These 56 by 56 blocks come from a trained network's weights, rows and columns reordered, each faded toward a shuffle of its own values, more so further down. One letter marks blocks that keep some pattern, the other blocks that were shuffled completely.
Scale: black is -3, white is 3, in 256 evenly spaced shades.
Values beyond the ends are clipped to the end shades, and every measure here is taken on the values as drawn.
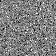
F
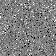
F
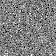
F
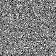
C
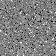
F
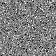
F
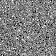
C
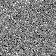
F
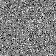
C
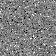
F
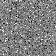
C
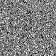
C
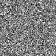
C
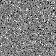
C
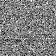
C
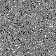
F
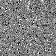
C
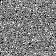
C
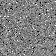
F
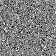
F
